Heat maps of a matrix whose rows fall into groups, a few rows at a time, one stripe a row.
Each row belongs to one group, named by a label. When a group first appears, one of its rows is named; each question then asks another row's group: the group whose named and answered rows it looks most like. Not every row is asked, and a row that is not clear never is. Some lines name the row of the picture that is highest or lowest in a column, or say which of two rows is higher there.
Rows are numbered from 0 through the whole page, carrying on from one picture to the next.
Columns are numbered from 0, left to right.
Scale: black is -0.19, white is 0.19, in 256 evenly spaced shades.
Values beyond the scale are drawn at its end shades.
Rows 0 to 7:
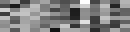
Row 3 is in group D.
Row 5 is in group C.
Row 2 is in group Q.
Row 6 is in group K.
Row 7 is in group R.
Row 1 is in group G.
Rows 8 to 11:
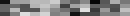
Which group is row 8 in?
D
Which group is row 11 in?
D
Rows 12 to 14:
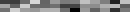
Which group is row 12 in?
G
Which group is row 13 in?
Q
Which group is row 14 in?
D
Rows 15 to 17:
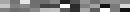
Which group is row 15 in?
Q
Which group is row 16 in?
K
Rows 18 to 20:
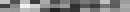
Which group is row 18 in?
Q
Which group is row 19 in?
D
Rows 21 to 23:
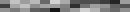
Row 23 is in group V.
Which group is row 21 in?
K
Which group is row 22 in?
D
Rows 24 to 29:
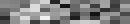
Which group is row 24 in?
R
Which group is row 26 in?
K
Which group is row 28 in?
D
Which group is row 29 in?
V
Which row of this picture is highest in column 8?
29
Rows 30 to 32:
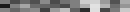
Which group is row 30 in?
V
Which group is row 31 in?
V
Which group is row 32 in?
K
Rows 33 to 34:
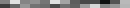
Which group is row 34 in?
V
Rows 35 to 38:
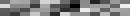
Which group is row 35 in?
D
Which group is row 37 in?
V
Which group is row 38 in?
R
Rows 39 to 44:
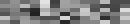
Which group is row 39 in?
R
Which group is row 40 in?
R
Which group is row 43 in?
K
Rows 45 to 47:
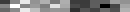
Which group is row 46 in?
K
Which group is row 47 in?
D
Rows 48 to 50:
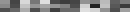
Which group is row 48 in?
Q
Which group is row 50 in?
V
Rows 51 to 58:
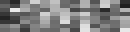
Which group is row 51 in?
C
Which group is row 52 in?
C
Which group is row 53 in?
K
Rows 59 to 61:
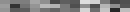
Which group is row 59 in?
V
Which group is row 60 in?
C
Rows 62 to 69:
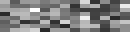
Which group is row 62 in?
C
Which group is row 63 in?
K
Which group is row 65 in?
D
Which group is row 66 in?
C
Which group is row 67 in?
R
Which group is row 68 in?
V
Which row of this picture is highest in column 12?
63
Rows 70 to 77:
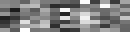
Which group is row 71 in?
Q
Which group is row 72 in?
R
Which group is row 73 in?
V
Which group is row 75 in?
V
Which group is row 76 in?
R
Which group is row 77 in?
Q
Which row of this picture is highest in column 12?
74
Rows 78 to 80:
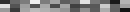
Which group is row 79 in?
Q
